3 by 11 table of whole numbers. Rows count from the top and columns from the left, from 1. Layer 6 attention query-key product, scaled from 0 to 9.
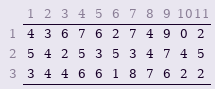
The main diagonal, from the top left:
4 4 4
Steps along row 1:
down up up down down up down up down up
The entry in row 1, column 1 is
4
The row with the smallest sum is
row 2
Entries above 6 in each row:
3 1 2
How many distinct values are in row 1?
7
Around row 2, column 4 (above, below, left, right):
7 6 2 3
